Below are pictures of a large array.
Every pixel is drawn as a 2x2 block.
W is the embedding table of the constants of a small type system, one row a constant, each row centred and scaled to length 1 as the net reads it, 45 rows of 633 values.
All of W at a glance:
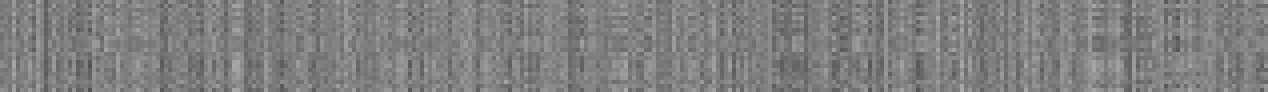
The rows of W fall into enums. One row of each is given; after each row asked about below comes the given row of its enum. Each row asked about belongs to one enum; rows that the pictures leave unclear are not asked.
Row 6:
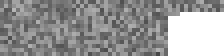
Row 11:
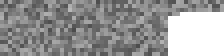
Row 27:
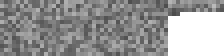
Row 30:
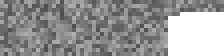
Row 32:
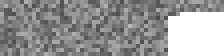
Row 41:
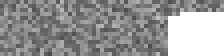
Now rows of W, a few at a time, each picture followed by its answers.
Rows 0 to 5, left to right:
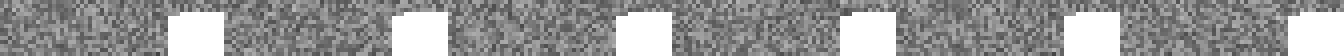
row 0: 6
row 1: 11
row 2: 30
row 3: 27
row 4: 6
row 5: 41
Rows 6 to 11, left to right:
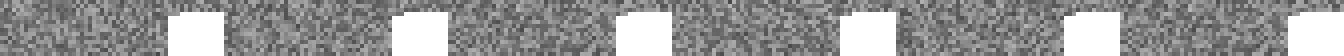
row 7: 30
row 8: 11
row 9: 41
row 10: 32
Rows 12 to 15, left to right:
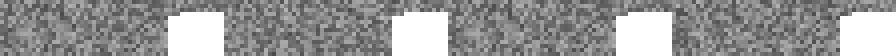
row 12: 30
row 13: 41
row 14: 30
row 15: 32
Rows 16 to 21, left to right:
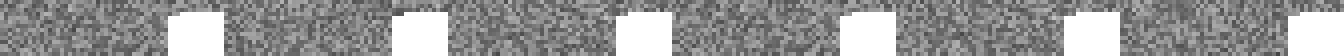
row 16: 11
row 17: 27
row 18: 41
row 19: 11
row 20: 41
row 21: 6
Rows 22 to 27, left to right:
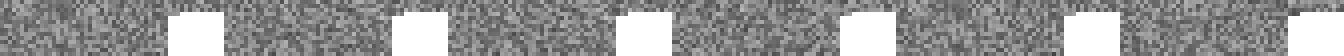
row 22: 6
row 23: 41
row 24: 41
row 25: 11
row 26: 6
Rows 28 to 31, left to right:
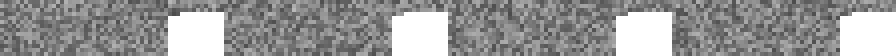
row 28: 27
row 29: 11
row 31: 32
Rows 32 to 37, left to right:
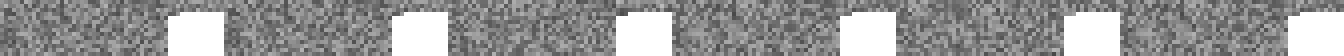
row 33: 32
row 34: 27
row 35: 30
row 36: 6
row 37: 30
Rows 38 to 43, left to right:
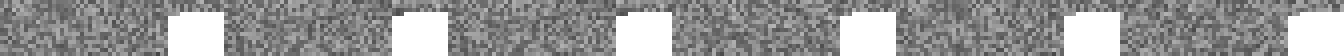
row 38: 6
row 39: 27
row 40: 27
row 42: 6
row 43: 11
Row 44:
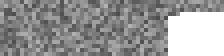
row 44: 32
